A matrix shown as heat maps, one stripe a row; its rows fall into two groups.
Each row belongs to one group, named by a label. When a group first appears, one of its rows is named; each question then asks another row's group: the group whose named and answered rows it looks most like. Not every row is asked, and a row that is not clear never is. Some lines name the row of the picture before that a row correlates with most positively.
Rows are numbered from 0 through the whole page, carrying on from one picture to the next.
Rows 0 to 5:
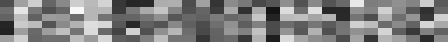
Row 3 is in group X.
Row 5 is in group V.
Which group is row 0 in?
X
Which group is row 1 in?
V
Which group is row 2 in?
V
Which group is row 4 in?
V
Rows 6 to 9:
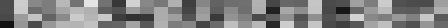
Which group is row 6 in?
V
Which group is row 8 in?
X
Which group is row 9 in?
V
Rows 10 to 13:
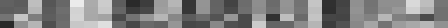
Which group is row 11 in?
X
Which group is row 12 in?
V
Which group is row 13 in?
X
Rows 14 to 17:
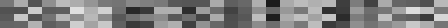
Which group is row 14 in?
V
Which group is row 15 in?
X
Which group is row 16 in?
V
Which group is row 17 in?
X
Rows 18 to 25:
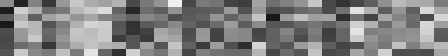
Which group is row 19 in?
X
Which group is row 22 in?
X
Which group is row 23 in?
X
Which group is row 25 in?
V
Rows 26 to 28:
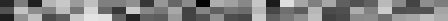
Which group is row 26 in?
V
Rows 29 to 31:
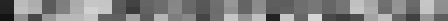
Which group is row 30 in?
X
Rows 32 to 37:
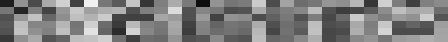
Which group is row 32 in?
V
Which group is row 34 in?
X
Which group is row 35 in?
V
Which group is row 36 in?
V
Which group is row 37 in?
X
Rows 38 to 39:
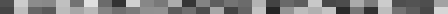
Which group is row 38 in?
V
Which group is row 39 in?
V
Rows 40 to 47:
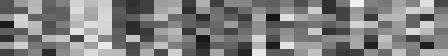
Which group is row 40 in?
X
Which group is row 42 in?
V
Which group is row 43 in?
X
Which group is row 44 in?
X
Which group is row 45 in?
V
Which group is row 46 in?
V
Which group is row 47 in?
X
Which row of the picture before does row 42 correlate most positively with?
39
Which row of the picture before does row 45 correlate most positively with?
38
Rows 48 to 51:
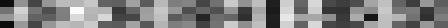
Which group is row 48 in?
V
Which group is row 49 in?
V
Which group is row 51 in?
V
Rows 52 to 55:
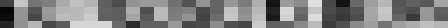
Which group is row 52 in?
V
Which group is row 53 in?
V
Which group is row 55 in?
X
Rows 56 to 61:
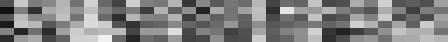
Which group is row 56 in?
V
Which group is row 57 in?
V
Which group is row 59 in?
X
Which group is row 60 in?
X
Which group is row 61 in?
X
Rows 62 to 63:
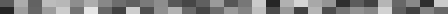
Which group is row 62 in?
V
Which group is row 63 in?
V
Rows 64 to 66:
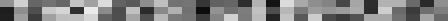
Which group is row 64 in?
V
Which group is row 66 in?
V
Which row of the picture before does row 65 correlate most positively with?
63
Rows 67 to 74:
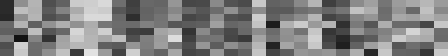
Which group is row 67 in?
X
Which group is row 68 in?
X
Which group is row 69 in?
X
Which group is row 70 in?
V
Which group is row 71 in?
X
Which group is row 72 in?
X
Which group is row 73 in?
V
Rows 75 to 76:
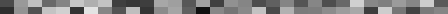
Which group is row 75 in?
X
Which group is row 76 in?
V
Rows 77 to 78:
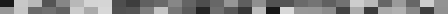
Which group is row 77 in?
X
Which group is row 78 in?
V
